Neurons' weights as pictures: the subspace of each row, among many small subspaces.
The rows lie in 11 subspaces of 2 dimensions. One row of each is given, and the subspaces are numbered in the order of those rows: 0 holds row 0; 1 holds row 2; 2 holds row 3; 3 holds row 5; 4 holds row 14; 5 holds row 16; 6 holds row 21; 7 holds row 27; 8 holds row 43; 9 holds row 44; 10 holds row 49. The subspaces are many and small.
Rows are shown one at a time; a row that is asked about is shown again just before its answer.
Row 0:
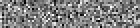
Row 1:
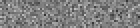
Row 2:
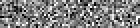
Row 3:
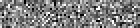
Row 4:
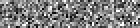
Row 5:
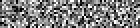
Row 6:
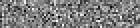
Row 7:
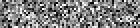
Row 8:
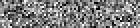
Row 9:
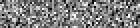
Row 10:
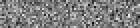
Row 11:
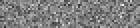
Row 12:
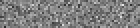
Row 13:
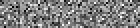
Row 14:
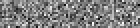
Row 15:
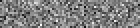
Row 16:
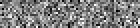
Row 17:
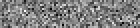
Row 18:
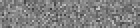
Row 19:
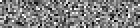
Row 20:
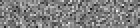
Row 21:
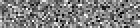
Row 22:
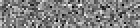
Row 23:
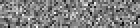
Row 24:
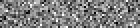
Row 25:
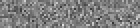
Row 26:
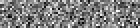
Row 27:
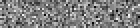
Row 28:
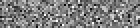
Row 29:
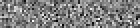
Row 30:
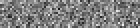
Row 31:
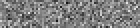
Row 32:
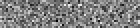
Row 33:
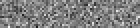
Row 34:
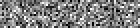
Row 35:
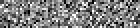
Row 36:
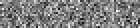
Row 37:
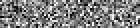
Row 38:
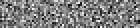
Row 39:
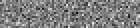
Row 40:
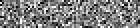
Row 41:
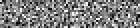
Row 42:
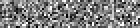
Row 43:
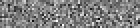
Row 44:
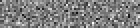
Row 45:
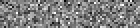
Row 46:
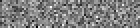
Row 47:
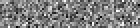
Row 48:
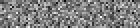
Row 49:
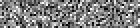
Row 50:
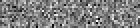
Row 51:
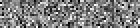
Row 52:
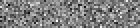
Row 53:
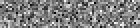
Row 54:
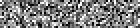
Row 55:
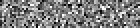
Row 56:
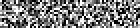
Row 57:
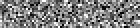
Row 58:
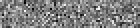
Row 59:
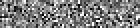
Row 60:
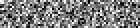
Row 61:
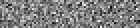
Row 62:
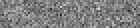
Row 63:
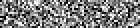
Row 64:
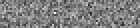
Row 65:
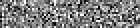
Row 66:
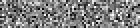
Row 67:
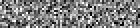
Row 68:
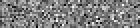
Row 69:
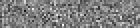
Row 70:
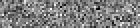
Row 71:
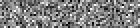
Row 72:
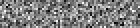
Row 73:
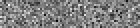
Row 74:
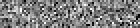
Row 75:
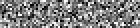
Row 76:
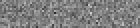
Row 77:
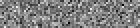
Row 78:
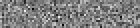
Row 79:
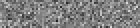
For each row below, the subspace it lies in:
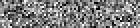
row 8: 2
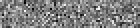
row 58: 2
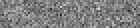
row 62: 2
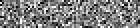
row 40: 5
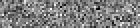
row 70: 2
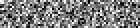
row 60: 5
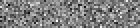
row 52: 7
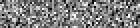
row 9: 7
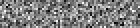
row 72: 3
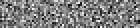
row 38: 8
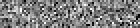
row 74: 8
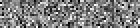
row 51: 5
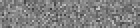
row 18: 2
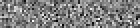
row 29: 8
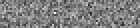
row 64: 6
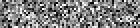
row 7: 0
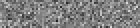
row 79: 2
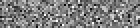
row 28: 1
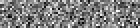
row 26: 5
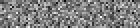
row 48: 10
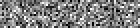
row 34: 10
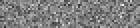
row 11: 4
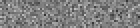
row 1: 7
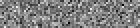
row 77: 10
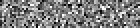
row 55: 3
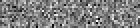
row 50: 6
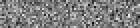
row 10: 7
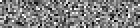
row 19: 9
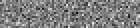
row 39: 9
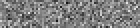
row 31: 2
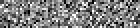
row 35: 7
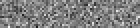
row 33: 1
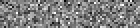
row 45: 4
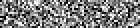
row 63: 9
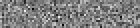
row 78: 0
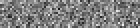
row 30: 5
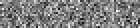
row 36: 5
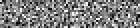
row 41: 9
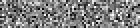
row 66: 7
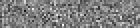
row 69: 0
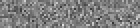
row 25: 8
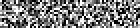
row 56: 3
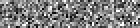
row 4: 4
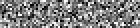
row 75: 6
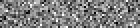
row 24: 9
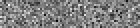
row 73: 7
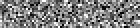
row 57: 6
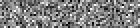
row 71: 10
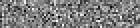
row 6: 0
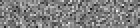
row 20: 10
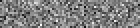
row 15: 9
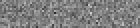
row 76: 6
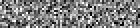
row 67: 3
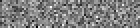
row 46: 3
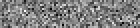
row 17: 0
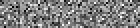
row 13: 10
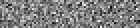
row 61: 8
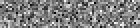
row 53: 1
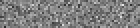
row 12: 4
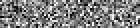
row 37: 1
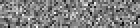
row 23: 1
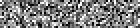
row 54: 10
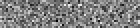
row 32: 1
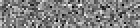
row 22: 3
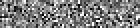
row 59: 8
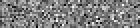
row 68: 6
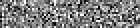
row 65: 0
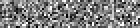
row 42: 4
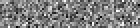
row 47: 4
